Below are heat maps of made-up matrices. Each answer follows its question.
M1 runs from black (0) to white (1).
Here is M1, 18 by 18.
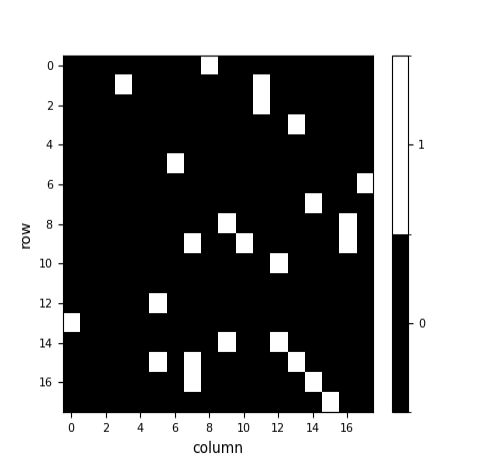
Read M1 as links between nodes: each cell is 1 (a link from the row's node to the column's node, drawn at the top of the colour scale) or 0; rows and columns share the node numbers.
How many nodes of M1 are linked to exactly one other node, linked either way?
1
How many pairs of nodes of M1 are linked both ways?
0
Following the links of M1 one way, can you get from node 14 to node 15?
yes
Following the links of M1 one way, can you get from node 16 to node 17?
yes
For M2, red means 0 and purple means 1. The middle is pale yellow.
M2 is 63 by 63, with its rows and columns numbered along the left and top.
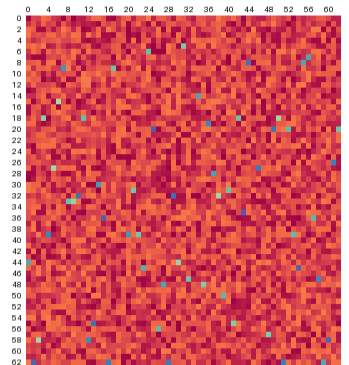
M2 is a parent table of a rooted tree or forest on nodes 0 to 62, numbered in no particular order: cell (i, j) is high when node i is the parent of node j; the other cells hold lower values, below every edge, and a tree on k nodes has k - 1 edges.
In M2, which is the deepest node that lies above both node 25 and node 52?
20
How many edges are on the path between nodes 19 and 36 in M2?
1
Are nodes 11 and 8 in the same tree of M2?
no
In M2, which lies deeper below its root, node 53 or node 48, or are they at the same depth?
the same depth
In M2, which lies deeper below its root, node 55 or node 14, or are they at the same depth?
node 14
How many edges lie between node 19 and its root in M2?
0
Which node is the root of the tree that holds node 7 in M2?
33
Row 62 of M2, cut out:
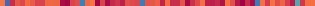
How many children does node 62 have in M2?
5
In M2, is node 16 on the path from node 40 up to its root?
no
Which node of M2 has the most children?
62
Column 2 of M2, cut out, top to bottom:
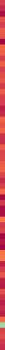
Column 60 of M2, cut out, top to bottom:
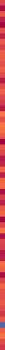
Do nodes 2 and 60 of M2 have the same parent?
yes
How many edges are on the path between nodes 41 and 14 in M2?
5
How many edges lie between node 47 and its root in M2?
0
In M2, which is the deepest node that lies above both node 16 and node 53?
39
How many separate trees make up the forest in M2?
5
